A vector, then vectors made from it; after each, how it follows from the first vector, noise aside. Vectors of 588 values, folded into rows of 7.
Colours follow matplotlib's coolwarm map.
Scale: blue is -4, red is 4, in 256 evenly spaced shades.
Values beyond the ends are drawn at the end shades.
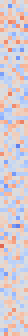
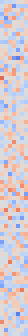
wrapped around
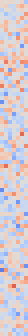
wrapped around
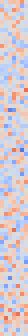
reversed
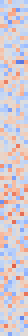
wrapped around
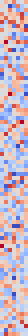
scaled up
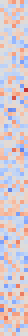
reversed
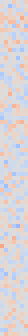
shrunk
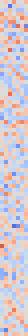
copied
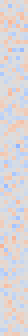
shrunk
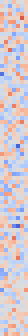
copied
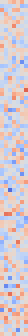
reversed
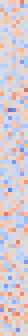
reversed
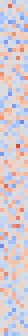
negated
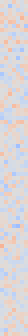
shrunk
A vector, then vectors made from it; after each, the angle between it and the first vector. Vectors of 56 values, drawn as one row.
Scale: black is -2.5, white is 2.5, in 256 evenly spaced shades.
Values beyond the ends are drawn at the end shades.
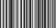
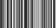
orthogonal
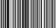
partly opposed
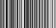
partly aligned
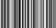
nearly opposite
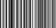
nearly parallel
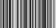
partly aligned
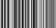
nearly opposite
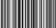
nearly opposite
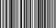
nearly parallel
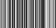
orthogonal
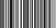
partly aligned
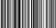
nearly opposite
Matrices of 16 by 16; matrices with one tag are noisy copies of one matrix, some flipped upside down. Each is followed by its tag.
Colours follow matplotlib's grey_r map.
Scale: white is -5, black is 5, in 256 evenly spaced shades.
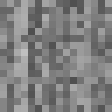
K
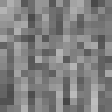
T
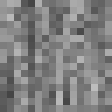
T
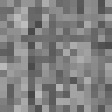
K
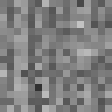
K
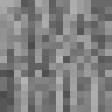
T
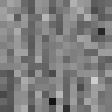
T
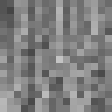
T
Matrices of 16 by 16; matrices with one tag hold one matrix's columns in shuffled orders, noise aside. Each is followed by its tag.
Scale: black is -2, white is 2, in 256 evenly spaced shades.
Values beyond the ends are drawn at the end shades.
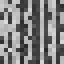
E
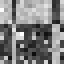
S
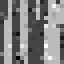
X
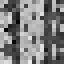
E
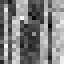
X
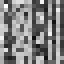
E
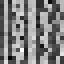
E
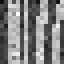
X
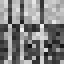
S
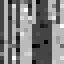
X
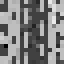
E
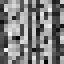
E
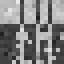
S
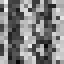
E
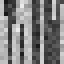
X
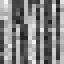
X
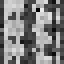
E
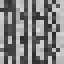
E
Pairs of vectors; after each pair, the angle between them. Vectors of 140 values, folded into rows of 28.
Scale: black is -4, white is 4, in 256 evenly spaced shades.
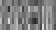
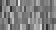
partly opposed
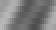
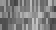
partly opposed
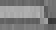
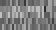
partly aligned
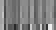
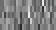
orthogonal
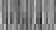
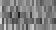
partly aligned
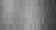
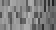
partly aligned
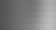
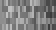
partly opposed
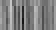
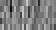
partly opposed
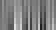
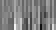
nearly parallel
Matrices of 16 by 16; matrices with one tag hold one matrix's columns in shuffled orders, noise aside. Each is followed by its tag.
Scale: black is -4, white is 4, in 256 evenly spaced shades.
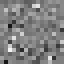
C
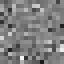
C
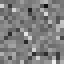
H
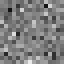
H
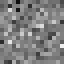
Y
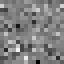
C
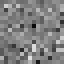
C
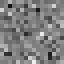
H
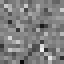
C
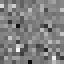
C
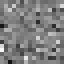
C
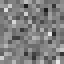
H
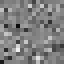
C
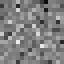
Y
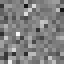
H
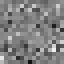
C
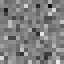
H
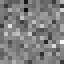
Y
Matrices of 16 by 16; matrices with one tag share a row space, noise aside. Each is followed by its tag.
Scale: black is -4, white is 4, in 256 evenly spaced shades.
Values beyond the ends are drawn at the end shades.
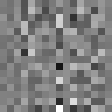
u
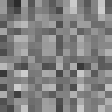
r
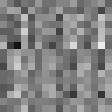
r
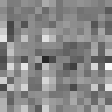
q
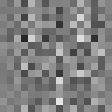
u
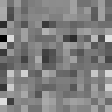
q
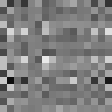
q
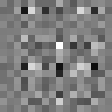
u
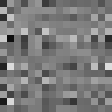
q
